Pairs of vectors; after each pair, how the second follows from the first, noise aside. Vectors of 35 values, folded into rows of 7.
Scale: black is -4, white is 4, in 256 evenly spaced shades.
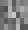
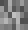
reversed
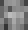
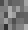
sign-scrambled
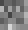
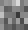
reversed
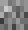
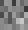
reversed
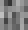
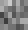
sign-scrambled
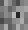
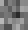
sign-scrambled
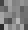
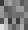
sign-scrambled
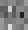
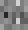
reversed
